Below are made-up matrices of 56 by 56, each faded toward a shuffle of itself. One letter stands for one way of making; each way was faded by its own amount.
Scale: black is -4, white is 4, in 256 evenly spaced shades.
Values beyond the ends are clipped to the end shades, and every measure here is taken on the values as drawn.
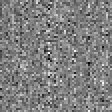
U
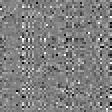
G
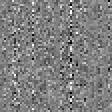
U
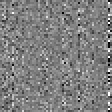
U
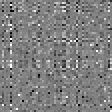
G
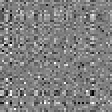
G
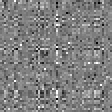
G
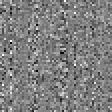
U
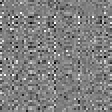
G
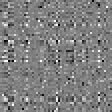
G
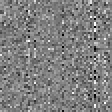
U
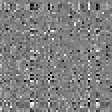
G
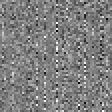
U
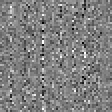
U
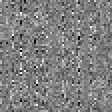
U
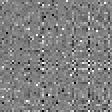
G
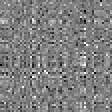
G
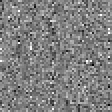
U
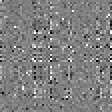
G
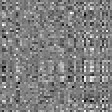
G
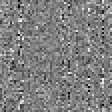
U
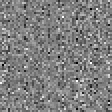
U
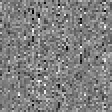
U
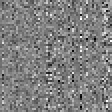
U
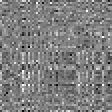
G
